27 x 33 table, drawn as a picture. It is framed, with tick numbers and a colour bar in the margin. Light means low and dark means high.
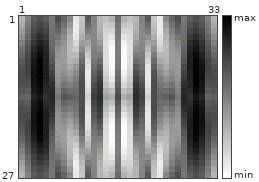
The centre is the roughest part. Its left and right halves mirror each other, and so do its top and bottom. On average the colour sits 50% of the way up the scale. Streaks run downward.
